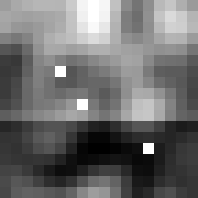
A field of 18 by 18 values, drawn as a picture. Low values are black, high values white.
The top part is higher, up to a seam about 60% of the way down. Three lone cells stand out, each far higher than its neighbours. The ninth with the highest average is the top middle.
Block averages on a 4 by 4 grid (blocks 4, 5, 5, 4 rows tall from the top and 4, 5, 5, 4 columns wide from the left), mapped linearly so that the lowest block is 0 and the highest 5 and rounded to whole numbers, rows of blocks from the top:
3 5 4 4 | 1 3 3 2 | 1 1 1 1 | 1 0 0 0
